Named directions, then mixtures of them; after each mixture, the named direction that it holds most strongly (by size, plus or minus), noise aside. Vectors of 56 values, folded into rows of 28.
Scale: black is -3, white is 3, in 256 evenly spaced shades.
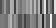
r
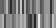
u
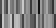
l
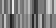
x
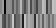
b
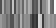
x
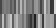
u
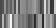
r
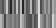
u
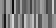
b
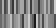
l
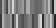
l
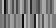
b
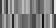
l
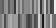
r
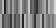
b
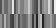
x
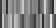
l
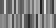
r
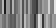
x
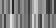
x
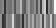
b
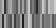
b
